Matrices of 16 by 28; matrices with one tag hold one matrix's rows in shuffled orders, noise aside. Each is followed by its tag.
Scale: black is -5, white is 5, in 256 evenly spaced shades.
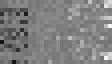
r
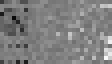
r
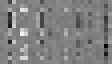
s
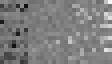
r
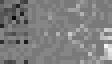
r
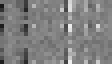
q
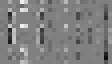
s
